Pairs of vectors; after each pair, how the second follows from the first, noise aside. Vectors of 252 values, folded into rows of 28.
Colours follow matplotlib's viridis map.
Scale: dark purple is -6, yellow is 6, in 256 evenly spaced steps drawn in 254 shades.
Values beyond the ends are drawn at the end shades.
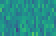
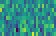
scaled up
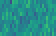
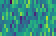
scaled up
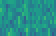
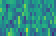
scaled up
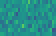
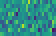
scaled up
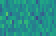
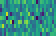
scaled up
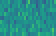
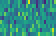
scaled up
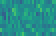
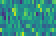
scaled up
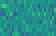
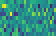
scaled up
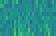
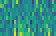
scaled up
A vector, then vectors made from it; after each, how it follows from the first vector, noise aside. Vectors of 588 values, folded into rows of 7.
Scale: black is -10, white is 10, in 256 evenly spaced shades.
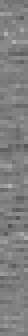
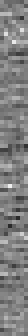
scaled up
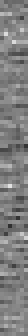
scaled up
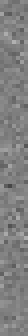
sign-scrambled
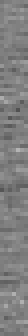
reversed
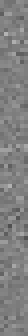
sign-scrambled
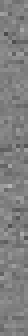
sign-scrambled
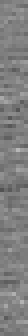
reversed
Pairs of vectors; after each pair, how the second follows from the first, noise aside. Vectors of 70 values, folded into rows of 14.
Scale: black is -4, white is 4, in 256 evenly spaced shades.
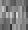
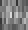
reversed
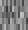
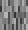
reversed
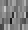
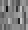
shuffled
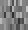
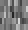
sign-scrambled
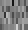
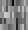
sign-scrambled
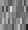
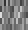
shuffled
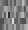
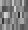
reversed
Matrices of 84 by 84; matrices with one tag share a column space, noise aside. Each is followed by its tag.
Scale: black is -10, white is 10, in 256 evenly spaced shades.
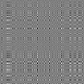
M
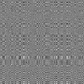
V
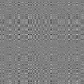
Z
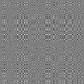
Z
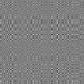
Z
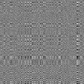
V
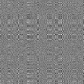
Z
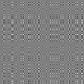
Z
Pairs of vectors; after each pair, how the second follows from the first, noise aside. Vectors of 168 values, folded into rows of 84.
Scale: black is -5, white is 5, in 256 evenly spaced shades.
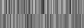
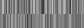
copied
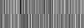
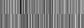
copied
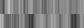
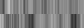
copied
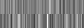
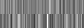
copied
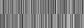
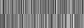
copied
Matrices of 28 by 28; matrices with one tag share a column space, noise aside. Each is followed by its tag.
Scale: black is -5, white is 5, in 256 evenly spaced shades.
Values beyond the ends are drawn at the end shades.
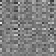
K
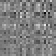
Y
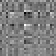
Y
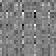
Y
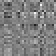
Y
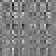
Y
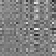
K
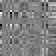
Y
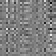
K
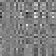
Y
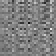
K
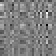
Y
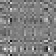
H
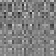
Y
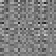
K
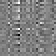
K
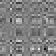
H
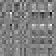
Y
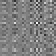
K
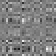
H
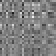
Y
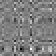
H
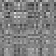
Y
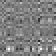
H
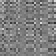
K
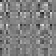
Y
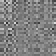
K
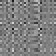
K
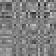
Y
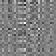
K
